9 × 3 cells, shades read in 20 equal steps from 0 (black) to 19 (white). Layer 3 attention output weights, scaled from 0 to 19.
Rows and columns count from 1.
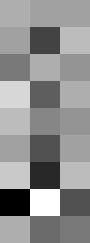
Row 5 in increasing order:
10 11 14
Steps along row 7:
down up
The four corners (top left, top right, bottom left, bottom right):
13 12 13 9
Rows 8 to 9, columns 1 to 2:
0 19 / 13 8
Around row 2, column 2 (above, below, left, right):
12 13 12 14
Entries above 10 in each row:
3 2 2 2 2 2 2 1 1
